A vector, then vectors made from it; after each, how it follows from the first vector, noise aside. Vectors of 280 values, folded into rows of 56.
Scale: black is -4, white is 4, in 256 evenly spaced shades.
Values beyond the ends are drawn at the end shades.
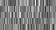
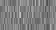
shrunk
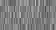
shrunk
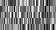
scaled up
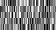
scaled up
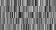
sign-scrambled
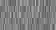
shrunk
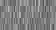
shrunk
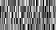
scaled up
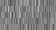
shrunk
